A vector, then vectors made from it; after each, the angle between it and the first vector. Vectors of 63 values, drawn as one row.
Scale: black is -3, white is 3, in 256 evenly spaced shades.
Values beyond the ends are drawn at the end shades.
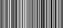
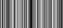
orthogonal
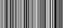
orthogonal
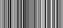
nearly opposite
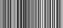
nearly opposite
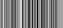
partly aligned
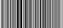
partly opposed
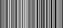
nearly parallel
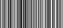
nearly opposite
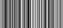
orthogonal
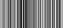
nearly opposite
